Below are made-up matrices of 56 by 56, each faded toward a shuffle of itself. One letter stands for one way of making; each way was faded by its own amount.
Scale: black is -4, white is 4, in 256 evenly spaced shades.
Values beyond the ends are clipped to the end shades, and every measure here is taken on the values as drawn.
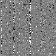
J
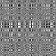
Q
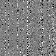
J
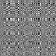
Q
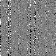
J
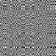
Q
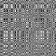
Q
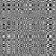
Q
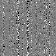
J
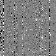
J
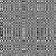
Q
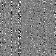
J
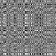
Q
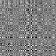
Q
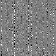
J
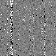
J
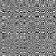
Q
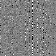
J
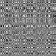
Q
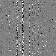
J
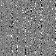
J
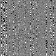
J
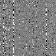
J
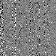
J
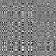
Q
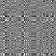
Q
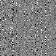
J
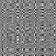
Q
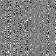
J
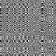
Q
